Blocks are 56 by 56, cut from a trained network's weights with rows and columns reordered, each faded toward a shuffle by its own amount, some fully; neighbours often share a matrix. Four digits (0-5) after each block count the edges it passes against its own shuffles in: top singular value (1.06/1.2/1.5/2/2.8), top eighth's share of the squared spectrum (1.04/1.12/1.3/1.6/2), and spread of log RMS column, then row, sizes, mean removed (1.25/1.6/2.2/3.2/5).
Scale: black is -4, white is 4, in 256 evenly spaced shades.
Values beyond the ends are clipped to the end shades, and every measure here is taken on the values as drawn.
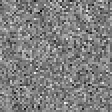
2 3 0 0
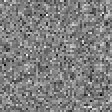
2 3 1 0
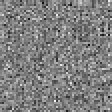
2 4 1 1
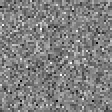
0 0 0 0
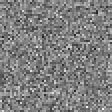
0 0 0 0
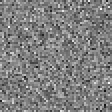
0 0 0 0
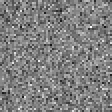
0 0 0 0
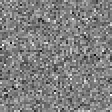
1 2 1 1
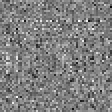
3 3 1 2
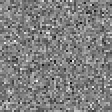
2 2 0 1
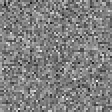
1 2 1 0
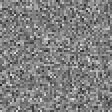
2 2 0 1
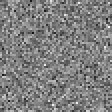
1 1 0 0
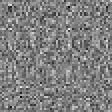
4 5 2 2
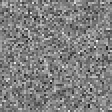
2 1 0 0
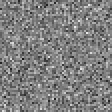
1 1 0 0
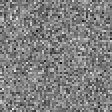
2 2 0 0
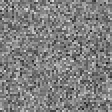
1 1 0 0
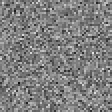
2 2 0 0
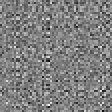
4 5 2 2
